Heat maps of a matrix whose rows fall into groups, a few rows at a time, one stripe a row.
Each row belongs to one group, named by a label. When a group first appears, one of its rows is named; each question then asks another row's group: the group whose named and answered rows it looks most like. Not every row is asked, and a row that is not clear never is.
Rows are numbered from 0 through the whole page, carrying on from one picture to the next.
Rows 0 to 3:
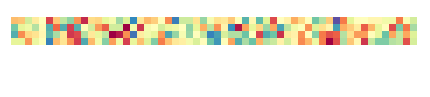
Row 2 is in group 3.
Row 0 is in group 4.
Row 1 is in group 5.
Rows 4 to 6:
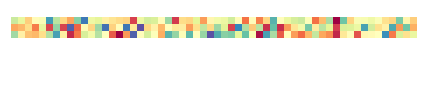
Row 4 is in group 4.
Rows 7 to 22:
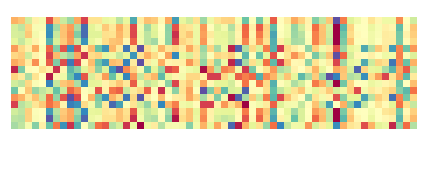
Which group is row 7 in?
4
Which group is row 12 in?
4
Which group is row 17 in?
3
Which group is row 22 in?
5
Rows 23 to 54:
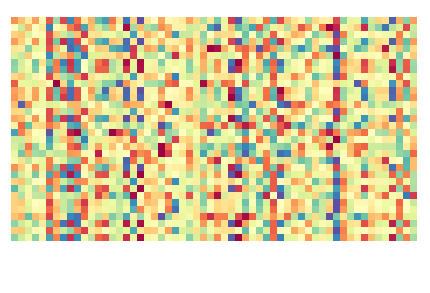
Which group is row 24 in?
3
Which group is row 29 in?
5
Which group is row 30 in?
5
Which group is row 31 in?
4
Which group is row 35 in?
3
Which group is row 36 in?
4
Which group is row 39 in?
3
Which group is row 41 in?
3
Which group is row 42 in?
3
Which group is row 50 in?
4
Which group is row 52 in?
5
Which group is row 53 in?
4
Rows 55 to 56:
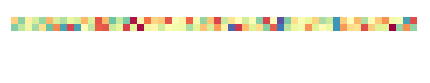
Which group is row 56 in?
5
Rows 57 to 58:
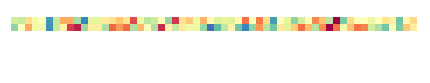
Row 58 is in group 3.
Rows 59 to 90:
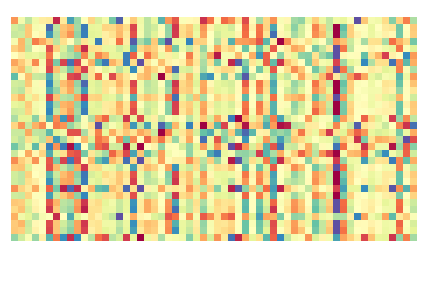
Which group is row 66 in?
4
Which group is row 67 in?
3
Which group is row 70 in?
4
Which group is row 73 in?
5
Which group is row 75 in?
3
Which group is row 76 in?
3
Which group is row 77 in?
5
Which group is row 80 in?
4
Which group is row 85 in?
4
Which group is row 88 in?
4
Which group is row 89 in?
4
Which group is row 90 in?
5
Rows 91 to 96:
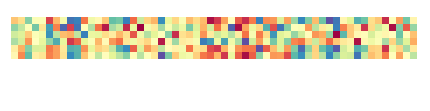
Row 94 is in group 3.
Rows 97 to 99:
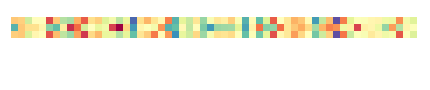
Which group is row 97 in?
4
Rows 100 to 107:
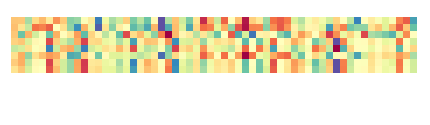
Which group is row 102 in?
3
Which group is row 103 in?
4
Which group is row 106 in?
4
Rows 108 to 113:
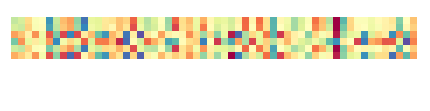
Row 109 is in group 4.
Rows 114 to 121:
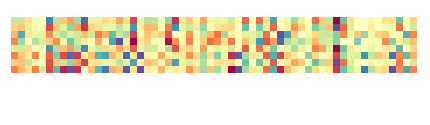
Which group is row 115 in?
4
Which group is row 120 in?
4
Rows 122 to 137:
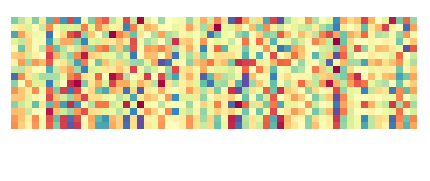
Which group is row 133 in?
4
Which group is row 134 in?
5
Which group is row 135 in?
4
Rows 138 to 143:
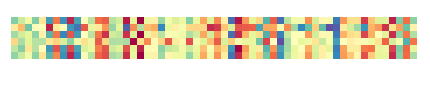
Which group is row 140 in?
5
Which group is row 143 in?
5
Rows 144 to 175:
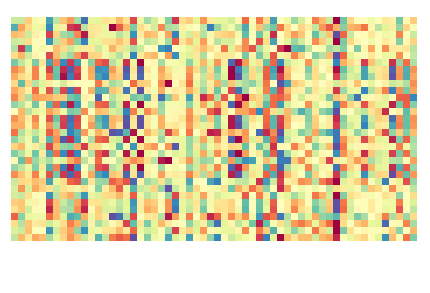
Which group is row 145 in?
3
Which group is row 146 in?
4
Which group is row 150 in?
5
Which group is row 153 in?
3
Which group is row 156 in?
5
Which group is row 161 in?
5
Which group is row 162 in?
4
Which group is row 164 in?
3
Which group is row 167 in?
3
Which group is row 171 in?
4
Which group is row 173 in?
3
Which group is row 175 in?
3
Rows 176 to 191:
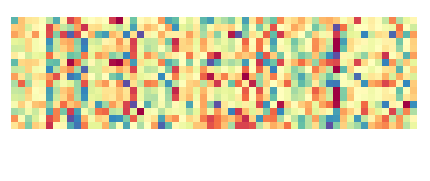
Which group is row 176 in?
3
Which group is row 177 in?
4
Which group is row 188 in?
3
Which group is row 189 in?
5
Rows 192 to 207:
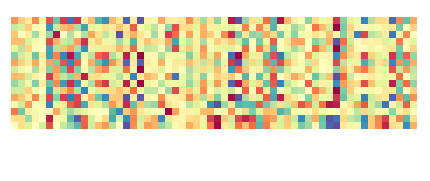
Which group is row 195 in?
4
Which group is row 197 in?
5
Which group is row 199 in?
5
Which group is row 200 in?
4
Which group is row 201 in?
5
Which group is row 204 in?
3
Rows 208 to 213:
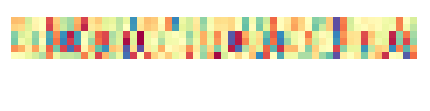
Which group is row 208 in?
4
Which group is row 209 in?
4
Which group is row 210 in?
5
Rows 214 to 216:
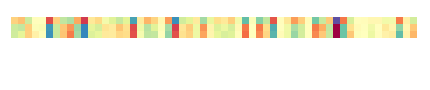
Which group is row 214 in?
4
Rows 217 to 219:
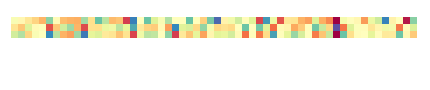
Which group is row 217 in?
3
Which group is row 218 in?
4
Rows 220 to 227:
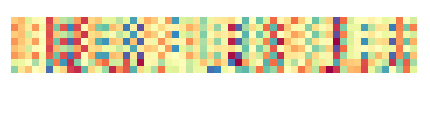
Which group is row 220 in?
4
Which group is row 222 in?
4
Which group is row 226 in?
5
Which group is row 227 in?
3
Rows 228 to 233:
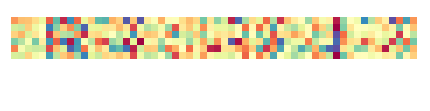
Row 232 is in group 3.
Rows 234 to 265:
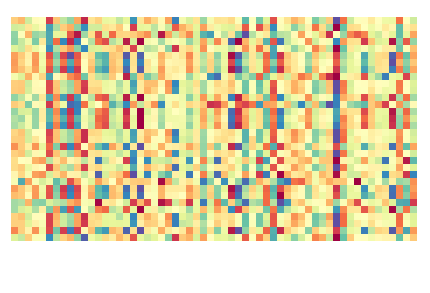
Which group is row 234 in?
4
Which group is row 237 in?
5
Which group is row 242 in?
3
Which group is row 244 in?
4
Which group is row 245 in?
5
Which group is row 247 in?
5
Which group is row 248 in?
5
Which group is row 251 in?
4
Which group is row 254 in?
3
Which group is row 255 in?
4
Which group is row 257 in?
3
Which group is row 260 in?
3
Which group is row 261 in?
5
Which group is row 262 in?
4
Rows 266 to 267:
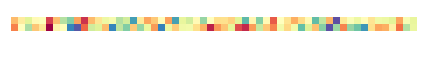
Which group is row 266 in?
4
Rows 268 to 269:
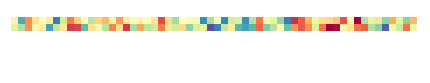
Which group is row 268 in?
3
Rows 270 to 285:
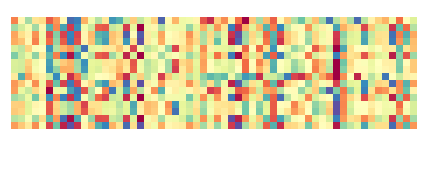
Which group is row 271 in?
5
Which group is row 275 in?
5
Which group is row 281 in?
5
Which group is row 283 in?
4
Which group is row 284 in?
5
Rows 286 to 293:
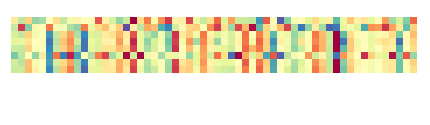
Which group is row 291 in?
5
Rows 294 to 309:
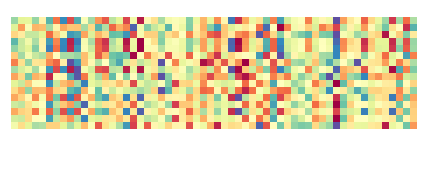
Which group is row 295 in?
3
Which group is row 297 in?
5
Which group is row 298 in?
5
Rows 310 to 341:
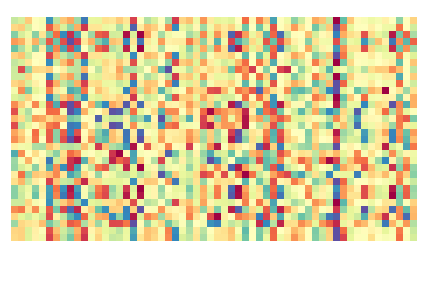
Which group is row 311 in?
4
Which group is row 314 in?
5
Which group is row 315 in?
4
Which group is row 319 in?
4
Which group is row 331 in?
5
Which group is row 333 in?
4
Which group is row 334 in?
5
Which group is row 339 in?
3
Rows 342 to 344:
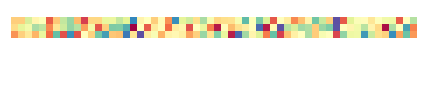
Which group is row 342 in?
4
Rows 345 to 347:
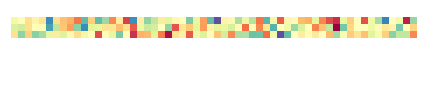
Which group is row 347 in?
3
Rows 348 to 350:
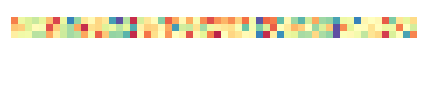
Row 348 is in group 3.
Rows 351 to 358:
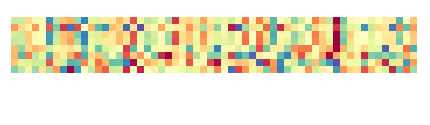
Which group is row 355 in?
3
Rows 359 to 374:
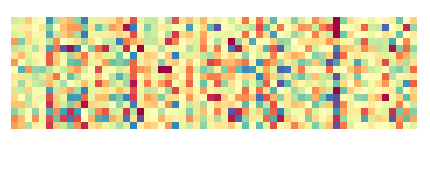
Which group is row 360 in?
3
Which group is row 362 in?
3
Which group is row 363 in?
5
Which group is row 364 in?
4
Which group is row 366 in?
3
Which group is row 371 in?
4
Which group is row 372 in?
5
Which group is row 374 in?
4
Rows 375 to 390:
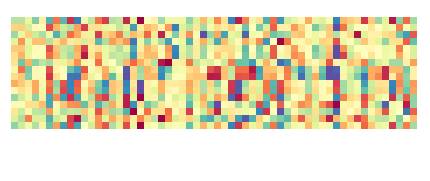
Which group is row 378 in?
3
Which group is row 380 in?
4
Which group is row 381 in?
3
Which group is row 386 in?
5
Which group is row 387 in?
3
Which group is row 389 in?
3
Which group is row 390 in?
5
